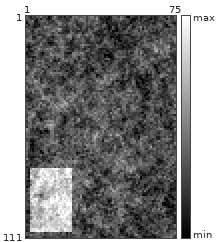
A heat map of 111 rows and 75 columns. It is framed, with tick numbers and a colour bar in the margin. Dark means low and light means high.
Most values sit low, with a long tail of high ones. The texture is blotchy. An odd patch, higher than its surroundings, sits in the bottom left. The bottom left is the ninth with the highest average. The halves do not mirror each other.
